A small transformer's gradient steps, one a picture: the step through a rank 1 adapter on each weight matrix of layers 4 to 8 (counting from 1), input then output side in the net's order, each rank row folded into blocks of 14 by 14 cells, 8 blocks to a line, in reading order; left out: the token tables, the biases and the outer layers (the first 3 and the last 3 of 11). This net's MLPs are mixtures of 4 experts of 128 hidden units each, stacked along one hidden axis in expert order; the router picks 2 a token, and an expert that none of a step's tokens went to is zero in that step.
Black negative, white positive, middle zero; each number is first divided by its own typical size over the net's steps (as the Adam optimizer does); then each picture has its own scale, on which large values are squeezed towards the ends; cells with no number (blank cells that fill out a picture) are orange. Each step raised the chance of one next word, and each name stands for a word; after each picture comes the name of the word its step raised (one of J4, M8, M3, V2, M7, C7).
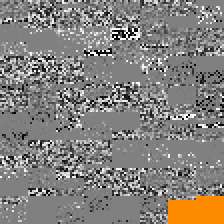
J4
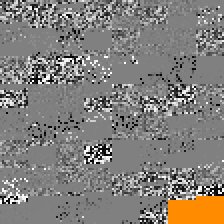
J4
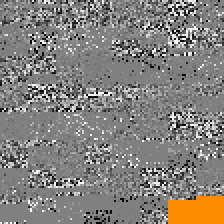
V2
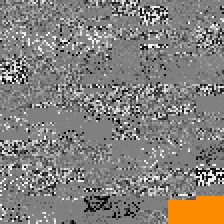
V2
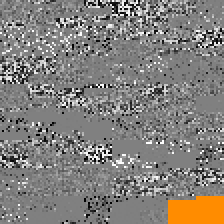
V2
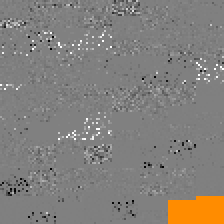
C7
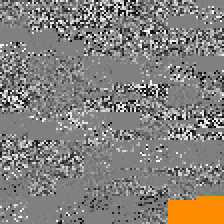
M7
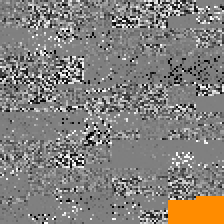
J4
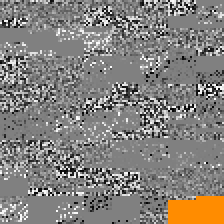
J4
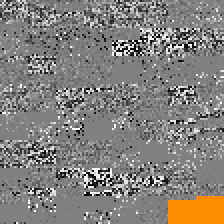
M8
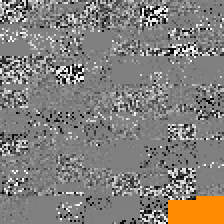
V2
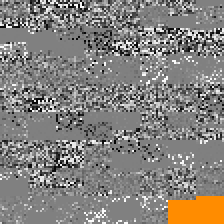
M8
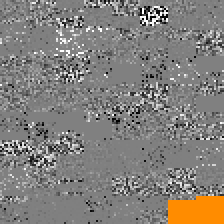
M7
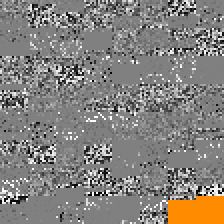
M8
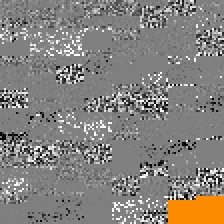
M8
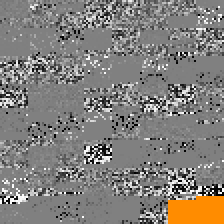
J4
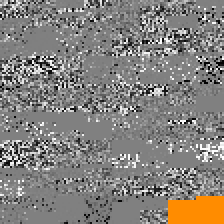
M7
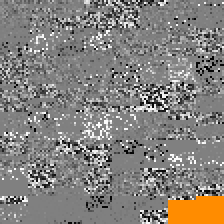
M7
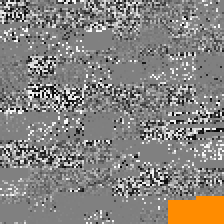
M8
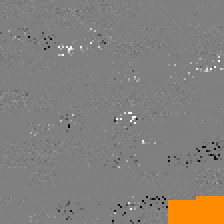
C7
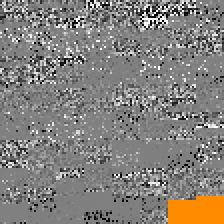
V2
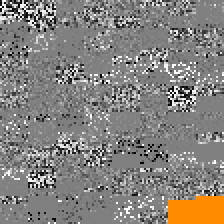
M8
